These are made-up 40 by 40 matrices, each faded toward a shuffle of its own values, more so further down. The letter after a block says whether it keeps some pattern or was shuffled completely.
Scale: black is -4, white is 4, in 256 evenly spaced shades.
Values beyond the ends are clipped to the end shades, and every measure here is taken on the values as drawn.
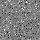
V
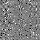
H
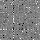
H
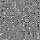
H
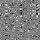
H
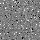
V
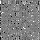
H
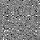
H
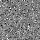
V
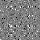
H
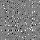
H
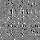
H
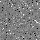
V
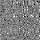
H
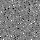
V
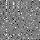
H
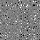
H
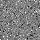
V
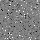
V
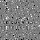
H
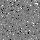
V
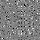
H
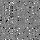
H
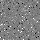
V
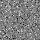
V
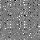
H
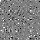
H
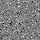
V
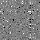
H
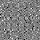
H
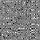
H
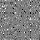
H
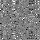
H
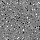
V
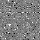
H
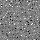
V
